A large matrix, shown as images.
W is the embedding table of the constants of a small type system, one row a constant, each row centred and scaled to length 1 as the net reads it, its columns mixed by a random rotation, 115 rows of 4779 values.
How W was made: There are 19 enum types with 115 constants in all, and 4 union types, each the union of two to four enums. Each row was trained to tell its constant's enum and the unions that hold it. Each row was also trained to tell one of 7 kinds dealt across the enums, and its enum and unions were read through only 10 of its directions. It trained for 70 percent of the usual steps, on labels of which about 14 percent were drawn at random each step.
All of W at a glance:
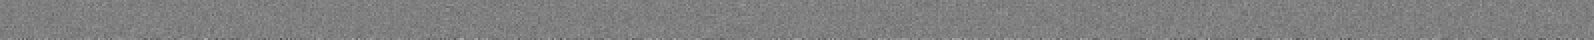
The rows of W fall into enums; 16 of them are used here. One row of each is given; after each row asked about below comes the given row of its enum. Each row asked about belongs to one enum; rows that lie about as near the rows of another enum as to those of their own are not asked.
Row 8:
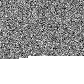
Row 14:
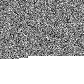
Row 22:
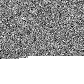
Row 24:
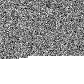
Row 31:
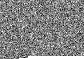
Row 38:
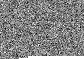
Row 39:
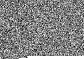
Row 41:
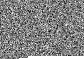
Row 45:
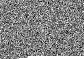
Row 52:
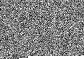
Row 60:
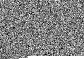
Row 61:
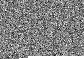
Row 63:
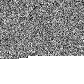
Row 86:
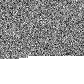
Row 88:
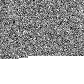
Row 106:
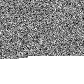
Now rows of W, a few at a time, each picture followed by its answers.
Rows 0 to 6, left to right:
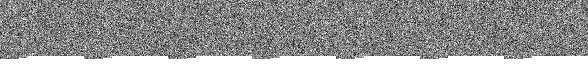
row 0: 22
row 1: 86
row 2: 106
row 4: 14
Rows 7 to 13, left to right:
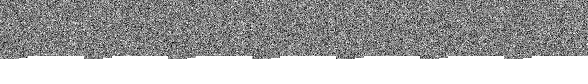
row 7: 39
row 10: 106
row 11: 41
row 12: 14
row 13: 52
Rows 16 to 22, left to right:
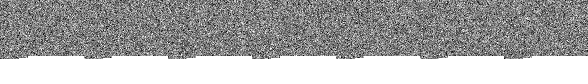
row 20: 61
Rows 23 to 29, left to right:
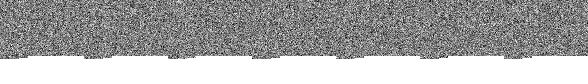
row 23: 61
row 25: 22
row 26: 41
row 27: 88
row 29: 88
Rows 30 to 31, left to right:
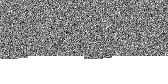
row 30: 45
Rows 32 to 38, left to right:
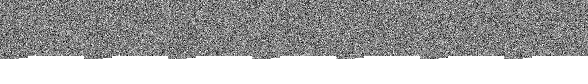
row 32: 39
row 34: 45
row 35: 88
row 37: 63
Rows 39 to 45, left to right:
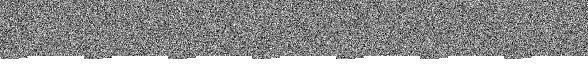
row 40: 61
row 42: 24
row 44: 60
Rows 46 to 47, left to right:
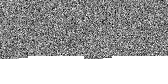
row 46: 106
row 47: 61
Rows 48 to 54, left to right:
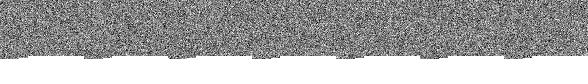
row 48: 88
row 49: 22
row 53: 52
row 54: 39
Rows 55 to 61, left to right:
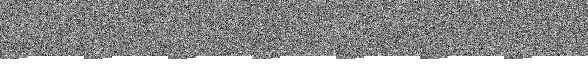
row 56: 14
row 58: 39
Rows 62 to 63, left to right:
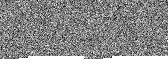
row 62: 61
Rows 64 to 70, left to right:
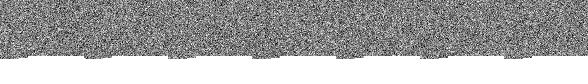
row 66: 86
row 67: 39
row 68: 45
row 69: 39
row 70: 63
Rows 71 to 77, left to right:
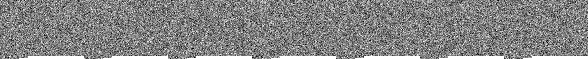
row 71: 61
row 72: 24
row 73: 63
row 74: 22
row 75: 60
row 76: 52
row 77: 41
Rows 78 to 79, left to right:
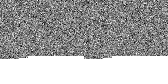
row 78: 22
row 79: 88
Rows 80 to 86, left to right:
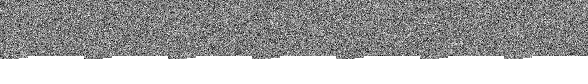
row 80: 86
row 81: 41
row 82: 24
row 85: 63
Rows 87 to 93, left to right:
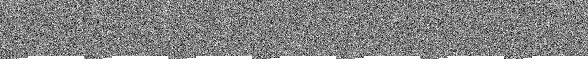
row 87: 106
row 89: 106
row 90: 61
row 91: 63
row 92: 45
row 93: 60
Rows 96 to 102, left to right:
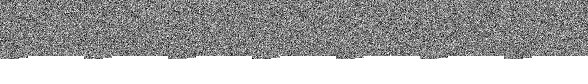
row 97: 41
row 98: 60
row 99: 41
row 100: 22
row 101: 63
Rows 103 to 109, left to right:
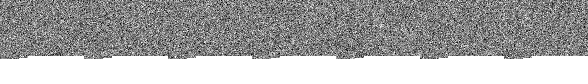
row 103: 52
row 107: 39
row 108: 41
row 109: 22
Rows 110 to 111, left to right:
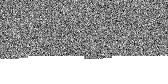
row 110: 86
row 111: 106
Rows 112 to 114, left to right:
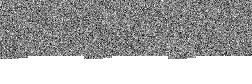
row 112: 106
